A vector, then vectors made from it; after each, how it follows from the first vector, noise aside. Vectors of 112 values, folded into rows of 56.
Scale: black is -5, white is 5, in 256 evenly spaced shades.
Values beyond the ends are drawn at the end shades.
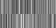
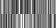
scaled up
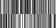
scaled up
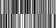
scaled up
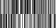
scaled up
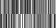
scaled up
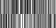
scaled up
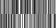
scaled up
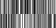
scaled up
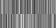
copied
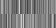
copied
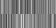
copied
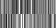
scaled up
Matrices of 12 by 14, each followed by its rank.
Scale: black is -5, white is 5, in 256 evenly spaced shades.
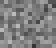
full rank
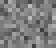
full rank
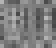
two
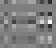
one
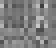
two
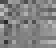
two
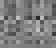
two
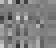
two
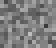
full rank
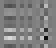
one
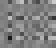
two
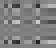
one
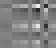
one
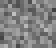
full rank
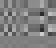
one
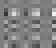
one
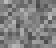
full rank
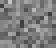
full rank
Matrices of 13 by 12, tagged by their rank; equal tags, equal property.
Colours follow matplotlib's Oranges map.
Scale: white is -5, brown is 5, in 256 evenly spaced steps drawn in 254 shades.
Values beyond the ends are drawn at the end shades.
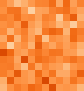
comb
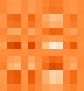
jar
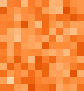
comb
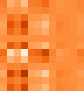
jar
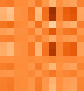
jar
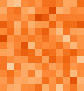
comb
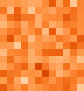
comb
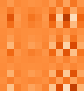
jar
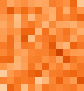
comb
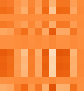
jar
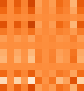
jar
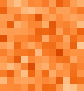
comb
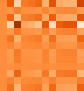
jar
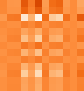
jar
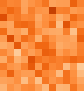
comb
